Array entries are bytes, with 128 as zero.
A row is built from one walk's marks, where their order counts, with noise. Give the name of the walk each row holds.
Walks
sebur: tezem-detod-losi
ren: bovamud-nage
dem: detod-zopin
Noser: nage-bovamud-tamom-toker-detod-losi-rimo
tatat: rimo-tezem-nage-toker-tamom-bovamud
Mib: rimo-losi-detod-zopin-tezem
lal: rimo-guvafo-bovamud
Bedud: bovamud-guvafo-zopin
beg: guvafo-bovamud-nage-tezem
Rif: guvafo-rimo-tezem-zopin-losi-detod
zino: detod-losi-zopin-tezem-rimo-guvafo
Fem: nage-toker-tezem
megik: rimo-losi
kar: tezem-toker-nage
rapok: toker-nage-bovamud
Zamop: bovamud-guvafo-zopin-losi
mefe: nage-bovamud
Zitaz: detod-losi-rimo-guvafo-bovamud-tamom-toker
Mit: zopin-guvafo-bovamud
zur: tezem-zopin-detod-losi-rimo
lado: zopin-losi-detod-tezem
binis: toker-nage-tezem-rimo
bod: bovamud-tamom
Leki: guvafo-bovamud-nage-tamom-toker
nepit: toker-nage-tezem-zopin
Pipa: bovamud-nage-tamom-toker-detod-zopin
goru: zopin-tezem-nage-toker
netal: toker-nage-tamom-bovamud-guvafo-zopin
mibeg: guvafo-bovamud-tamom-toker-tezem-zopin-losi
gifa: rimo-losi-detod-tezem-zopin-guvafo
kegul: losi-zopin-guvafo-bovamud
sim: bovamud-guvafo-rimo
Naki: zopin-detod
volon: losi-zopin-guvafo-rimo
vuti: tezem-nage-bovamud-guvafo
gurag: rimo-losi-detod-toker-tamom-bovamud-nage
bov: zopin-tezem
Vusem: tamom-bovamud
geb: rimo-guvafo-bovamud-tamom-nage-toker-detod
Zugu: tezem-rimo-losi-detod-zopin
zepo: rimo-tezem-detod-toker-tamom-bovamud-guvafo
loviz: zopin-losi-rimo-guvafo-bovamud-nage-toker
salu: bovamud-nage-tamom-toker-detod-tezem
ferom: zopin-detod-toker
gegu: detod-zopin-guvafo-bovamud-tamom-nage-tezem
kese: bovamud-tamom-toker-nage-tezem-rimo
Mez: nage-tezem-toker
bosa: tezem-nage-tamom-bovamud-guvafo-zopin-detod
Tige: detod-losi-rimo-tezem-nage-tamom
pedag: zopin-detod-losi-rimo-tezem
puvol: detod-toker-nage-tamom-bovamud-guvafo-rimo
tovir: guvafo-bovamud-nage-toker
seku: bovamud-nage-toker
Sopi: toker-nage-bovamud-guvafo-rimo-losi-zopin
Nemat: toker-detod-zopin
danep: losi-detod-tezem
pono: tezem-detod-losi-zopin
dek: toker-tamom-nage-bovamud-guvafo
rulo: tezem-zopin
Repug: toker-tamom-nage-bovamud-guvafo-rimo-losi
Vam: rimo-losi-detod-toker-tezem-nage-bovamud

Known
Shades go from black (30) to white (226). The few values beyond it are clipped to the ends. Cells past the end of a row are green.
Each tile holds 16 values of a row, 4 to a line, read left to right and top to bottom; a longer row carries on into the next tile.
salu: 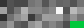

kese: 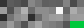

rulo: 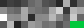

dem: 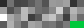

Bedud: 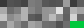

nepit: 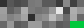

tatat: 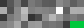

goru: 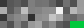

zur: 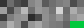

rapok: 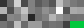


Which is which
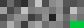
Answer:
sebur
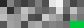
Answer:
Naki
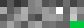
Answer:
gifa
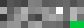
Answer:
zepo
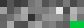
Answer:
Mib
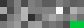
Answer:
Vam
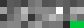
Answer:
Tige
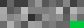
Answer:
pono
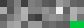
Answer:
kegul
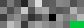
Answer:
megik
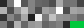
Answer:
ren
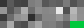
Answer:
pedag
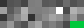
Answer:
gegu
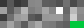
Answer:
zino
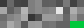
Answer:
Sopi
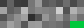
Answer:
mibeg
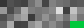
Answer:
lado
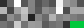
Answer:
mefe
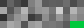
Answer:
Repug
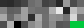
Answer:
bov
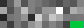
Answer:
kar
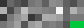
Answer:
geb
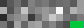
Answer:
tovir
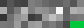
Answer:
Zitaz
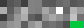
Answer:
dek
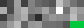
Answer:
lal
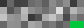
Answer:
Nemat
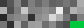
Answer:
seku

